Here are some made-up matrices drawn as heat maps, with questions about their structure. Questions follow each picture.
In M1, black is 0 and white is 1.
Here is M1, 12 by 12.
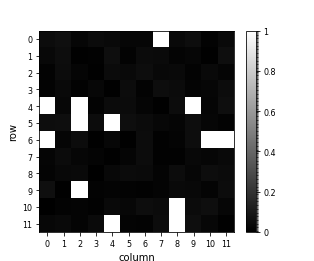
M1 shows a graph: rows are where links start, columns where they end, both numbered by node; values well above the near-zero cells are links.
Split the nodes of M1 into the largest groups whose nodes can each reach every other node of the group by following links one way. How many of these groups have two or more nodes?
0
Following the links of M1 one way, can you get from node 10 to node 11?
no
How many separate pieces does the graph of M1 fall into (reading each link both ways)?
3
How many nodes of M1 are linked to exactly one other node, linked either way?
1
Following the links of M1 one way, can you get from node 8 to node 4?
no
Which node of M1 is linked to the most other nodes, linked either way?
node 4
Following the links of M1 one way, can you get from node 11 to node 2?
yes
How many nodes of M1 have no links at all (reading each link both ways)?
2
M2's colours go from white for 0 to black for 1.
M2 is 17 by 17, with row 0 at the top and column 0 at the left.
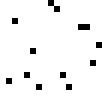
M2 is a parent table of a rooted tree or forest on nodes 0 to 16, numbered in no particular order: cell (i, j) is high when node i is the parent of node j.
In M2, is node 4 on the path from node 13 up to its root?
yes
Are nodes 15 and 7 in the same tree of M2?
no
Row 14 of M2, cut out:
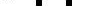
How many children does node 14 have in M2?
2
